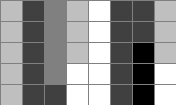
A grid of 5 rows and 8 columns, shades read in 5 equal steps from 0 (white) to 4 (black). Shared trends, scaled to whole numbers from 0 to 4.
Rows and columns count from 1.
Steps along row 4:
up down down same up up down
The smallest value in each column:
1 3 2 0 0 3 3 0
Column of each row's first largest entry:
2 2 7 7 7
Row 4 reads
1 3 2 0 0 3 4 0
